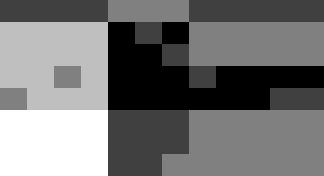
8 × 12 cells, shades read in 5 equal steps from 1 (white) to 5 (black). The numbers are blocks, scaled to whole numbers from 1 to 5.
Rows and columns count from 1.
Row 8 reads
1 1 1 1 4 4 3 3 3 3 3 3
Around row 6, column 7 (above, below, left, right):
5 4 4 3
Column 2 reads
4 2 2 2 2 1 1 1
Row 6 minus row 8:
0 0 0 0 0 0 1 0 0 0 0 0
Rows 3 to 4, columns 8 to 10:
3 3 3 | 4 5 5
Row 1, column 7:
3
